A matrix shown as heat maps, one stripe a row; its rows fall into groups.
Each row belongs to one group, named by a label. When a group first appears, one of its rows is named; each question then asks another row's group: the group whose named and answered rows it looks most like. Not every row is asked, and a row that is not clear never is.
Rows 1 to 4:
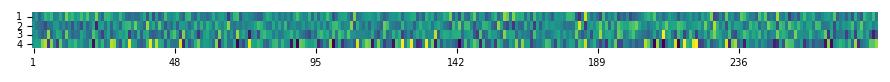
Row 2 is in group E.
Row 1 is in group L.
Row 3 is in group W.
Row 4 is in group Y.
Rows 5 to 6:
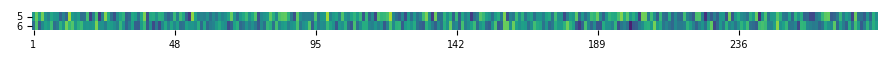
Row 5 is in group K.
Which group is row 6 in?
L
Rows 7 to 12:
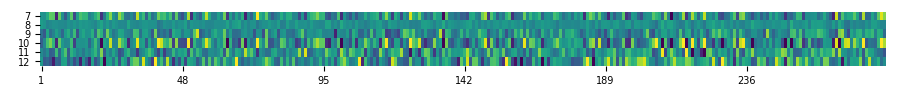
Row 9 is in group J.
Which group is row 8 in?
W
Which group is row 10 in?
Y
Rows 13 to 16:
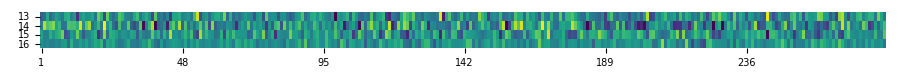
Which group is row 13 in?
J
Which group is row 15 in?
K
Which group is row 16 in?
W
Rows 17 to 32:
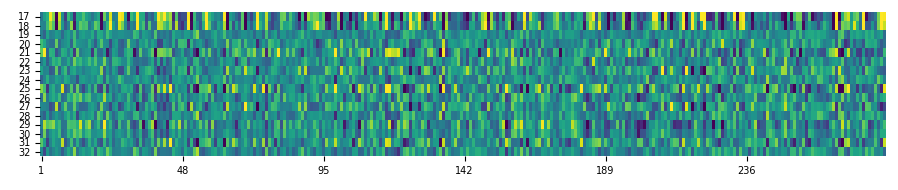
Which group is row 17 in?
Y
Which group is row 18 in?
Y
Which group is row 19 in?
J
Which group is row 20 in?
W
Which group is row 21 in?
K
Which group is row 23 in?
W
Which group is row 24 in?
J
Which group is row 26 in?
L
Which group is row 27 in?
W
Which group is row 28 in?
J
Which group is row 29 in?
L
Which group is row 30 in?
L
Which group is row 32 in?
J
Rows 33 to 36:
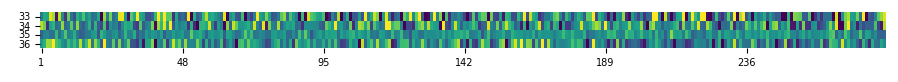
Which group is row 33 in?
Y
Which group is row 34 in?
K
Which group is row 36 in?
L
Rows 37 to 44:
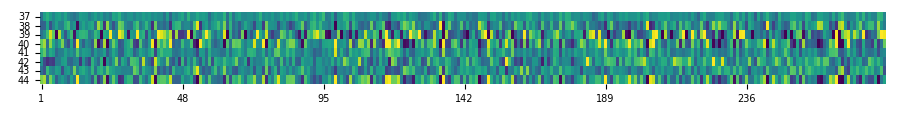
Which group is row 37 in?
J
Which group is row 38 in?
J
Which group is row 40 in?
K
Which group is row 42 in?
E
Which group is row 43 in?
J
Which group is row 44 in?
K
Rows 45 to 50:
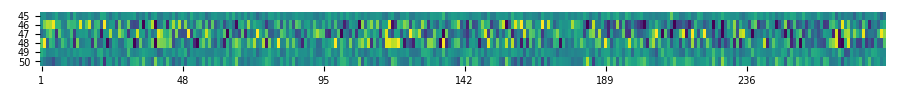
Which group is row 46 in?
L
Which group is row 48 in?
K
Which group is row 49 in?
W
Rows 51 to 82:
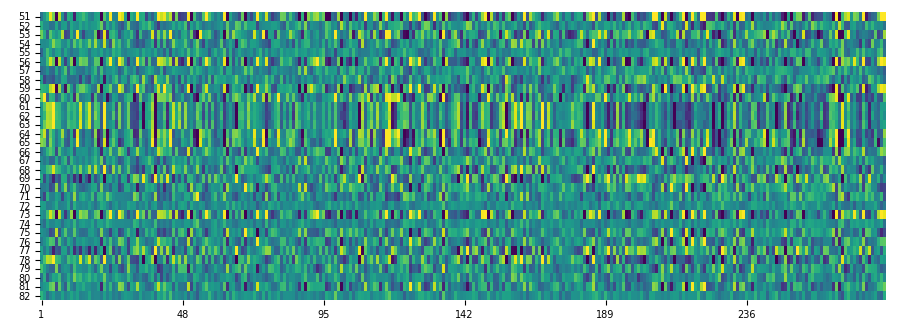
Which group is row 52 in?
W
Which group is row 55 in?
J
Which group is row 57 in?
W
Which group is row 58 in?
E
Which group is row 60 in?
K
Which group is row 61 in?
L
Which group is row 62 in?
L
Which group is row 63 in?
L
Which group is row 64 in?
K
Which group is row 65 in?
K
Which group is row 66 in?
Y
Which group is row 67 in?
W
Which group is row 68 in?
L
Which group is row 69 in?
E
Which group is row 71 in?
J
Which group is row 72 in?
W
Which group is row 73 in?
Y
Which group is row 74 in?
J
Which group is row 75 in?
W
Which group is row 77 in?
E
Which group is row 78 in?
L
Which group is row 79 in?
W
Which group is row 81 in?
Y
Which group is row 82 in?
K
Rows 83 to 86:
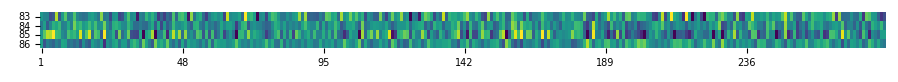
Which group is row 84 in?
L
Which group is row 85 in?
L
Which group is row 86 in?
E
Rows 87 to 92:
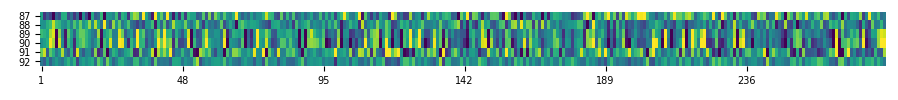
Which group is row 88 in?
L
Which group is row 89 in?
Y
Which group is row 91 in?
K
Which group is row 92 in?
J
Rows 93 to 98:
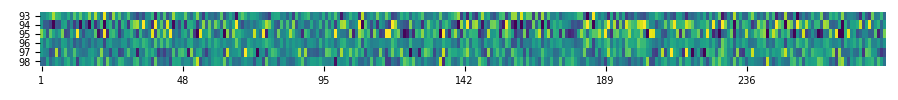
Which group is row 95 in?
K
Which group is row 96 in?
E
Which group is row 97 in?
W
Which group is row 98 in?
J
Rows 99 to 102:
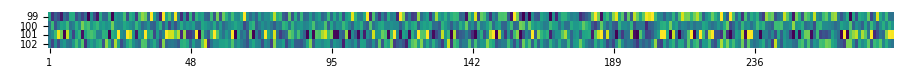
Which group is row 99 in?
E
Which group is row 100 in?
L
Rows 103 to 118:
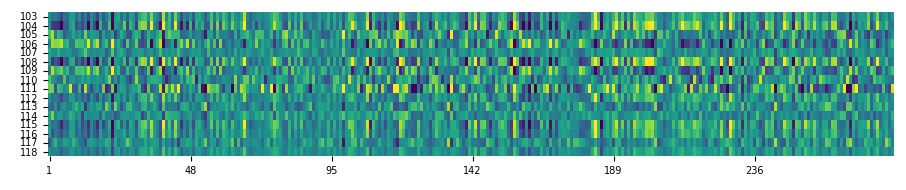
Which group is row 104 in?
E
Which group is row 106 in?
L
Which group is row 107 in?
K
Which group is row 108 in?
E
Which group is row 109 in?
L
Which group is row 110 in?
W
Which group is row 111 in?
K
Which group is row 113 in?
J
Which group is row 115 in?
E
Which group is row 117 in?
J
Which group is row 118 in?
E
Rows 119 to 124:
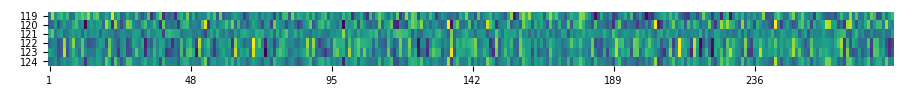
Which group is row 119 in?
L
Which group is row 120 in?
J
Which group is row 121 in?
K
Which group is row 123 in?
W
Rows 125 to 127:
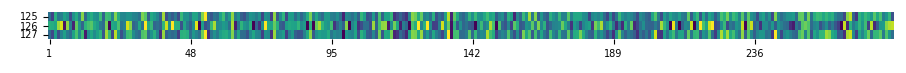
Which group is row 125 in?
J
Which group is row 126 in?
Y
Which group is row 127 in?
J
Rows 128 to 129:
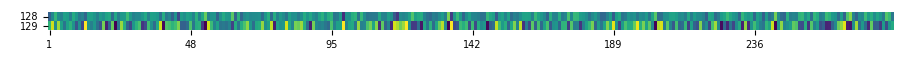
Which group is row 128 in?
J
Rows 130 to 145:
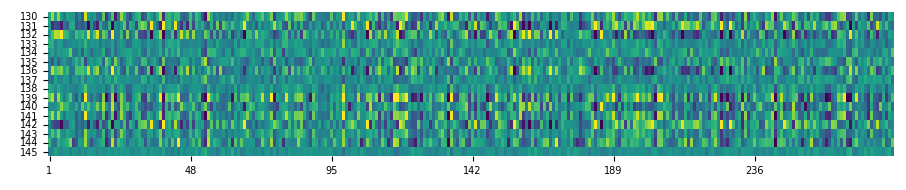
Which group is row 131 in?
E
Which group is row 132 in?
L
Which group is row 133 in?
K
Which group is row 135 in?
J
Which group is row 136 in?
L
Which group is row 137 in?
J
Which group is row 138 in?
K
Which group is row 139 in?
K
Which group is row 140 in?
L
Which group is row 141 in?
K
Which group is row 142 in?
E
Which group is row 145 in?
J
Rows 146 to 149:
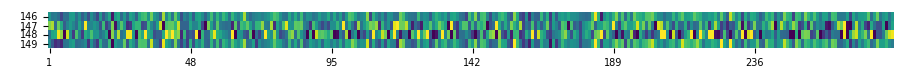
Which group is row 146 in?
E
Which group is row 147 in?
K
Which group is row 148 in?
Y
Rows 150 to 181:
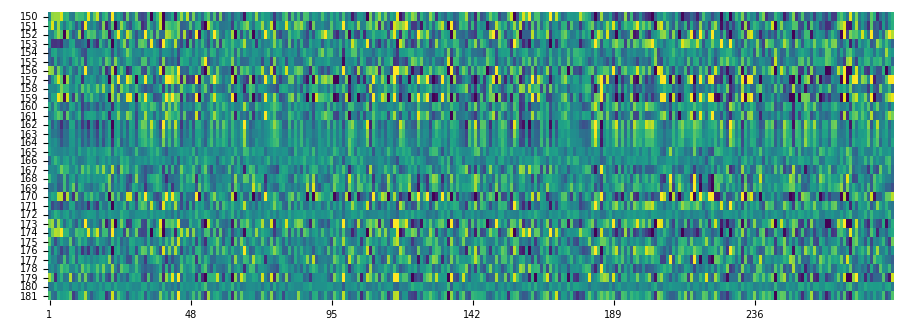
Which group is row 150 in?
L
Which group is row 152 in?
Y
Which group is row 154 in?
J
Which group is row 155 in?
J
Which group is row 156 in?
K
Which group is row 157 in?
Y
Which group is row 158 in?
L
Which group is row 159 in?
Y
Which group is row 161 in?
Y
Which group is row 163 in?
E
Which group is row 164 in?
E
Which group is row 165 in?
W
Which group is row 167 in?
L
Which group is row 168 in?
W
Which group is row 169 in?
W
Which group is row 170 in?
Y
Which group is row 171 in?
E
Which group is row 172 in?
J
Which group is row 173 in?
K
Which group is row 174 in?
L
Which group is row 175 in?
K
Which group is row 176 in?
E
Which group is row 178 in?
L
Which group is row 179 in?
K
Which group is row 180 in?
J
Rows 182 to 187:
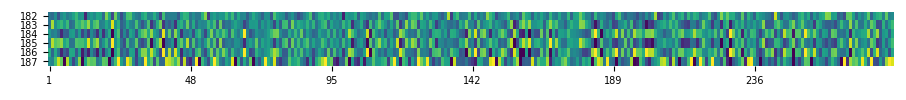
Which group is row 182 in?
J
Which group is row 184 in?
E
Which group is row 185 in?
L
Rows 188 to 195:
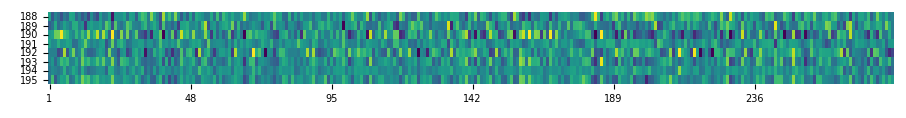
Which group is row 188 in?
E
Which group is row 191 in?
K
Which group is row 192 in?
W
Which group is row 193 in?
L
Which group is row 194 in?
W
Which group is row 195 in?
L
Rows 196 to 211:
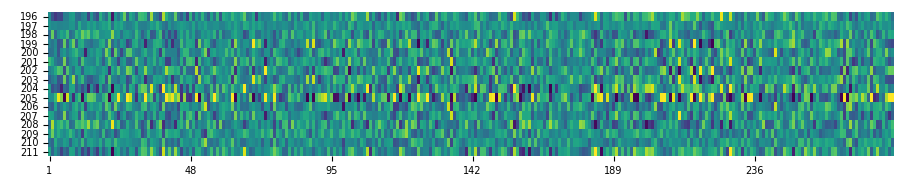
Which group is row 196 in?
E
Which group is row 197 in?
W
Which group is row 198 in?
L
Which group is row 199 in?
W
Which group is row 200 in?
J
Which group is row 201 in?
W
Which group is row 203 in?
W
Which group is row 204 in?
E
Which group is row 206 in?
J
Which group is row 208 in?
L
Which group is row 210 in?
J
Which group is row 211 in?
E
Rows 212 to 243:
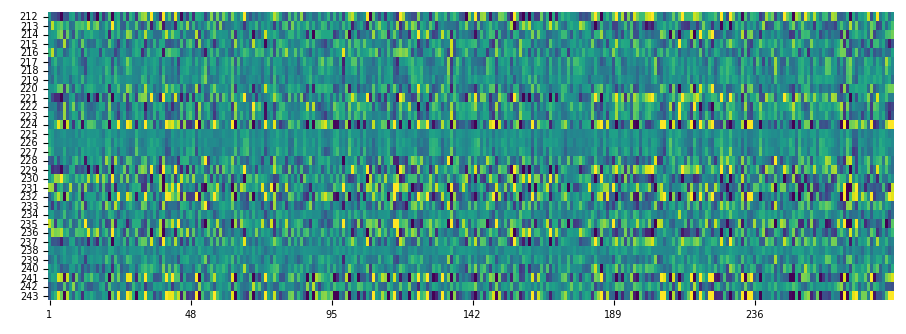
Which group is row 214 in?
Y
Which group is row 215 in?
W
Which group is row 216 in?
K
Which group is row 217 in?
J
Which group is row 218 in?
J
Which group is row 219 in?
J
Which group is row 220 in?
Y
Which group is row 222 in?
W
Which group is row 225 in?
W
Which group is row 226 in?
W
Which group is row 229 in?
E
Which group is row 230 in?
L
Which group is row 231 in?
K
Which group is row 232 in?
Y
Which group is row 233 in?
J
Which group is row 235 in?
K
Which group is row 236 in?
L
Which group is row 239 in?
J
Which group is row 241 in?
Y
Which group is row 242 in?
W
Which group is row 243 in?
Y
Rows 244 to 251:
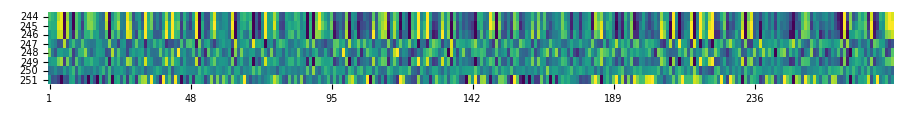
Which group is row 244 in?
Y
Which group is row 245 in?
Y
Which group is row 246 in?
Y
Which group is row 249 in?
Y
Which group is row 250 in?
W
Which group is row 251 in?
E
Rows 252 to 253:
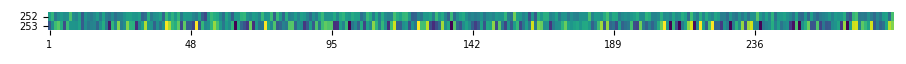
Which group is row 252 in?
K
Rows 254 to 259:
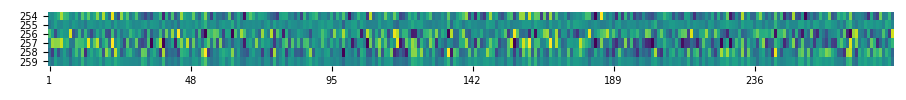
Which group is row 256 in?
K
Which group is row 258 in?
J
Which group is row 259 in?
J
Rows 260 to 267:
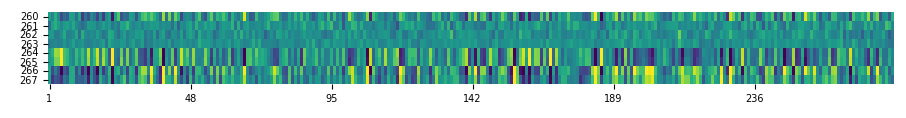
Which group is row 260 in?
E
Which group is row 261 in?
J
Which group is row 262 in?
W
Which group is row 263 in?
W
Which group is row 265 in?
L
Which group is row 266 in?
E
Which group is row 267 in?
E
